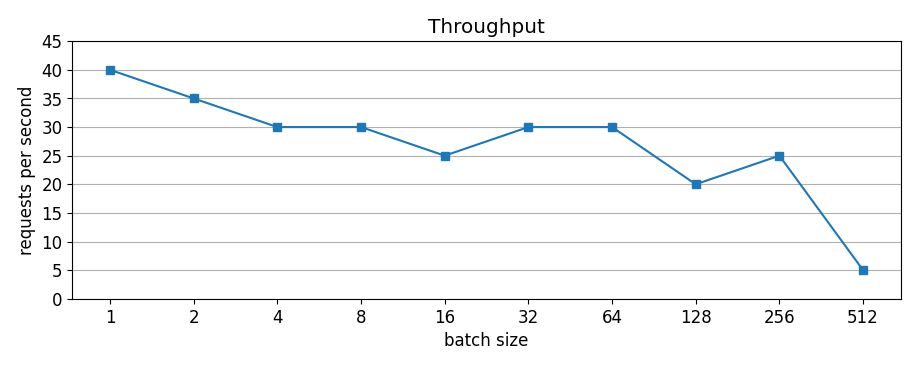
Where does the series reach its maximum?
1
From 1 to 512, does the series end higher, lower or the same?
lower
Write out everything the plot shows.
Title: Throughput
x-axis: batch size, ticks 1 2 4 8 16 32 64 128 256 512
y-axis: requests per second, ticks 0 5 10 15 20 25 30 35 40 45
Values:
40 35 30 30 25 30 30 20 25 5
